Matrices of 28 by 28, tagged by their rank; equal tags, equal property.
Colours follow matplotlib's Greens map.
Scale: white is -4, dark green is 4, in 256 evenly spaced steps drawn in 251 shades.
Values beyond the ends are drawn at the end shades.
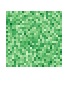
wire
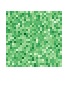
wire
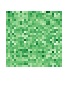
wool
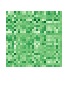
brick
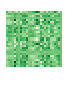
brick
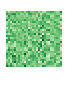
wool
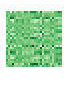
brick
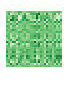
brick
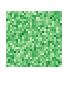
wire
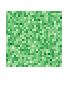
wire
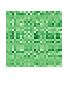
brick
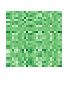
brick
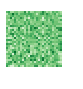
wool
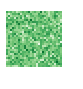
wire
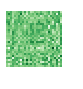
wool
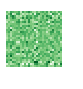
wool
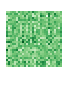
wool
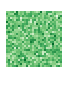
wire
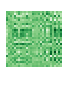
brick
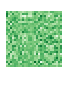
wool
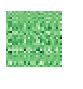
brick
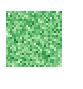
wire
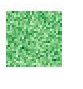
wire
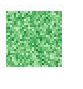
wire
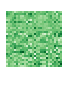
wool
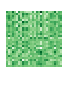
brick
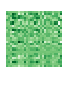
brick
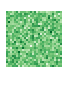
wire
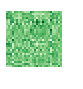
wool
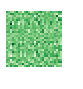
wool
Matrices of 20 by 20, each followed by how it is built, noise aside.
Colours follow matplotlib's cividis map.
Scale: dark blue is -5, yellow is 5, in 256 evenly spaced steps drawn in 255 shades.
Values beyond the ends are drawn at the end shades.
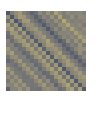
Toeplitz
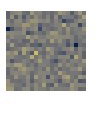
noise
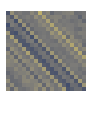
Toeplitz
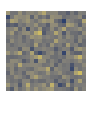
noise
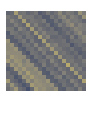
Toeplitz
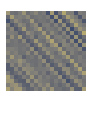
Toeplitz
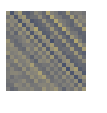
Toeplitz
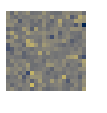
noise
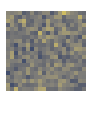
noise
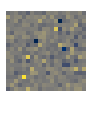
noise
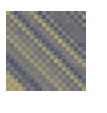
Toeplitz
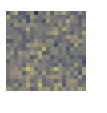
noise
